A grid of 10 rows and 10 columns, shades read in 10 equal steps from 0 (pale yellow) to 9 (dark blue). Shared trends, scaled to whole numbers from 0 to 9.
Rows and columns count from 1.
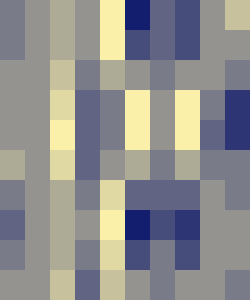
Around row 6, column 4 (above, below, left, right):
6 5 1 4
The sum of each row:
44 44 40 37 37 39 45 49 45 40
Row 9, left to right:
5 4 3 5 1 7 5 7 4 4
